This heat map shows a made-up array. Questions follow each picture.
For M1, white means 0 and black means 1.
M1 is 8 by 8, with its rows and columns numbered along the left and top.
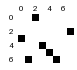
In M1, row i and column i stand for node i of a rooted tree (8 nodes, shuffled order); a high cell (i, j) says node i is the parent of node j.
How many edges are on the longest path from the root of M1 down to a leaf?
6
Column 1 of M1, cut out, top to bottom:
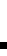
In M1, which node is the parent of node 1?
6
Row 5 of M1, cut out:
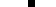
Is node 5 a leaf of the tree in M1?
no
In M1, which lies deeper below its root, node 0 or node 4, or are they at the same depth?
node 0
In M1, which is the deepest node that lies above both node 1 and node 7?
6
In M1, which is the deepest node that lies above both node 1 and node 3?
6
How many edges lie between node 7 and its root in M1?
6
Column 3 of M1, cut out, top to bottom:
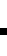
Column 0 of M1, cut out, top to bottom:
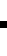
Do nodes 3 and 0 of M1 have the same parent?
no
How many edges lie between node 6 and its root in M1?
0
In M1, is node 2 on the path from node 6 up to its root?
no
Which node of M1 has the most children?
6
